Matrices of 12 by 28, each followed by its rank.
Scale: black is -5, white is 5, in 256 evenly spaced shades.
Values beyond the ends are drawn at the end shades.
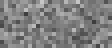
full rank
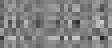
two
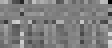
two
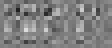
two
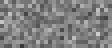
full rank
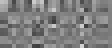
two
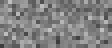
full rank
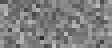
full rank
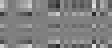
one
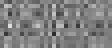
two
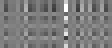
one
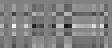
one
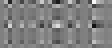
one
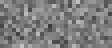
full rank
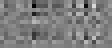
two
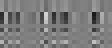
one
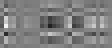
one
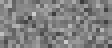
full rank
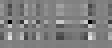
one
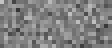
full rank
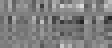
two
